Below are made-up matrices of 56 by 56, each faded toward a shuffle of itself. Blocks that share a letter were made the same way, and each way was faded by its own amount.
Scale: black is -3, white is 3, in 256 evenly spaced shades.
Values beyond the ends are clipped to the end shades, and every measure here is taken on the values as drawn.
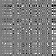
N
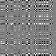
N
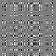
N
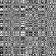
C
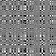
N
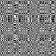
C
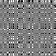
N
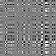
N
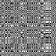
C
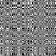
C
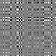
N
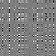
N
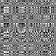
C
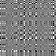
N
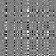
N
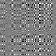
N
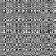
C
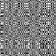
C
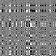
N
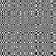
N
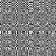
C
